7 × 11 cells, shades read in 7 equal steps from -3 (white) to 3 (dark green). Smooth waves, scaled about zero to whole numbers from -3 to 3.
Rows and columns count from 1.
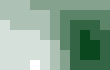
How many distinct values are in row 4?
6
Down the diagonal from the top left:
-1 -1 -1 -2 -2 -1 0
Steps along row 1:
same same up same same same same same same same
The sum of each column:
-12 -11 -11 -11 -9 -3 4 11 14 13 10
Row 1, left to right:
-1 -1 -1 0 0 0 0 0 0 0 0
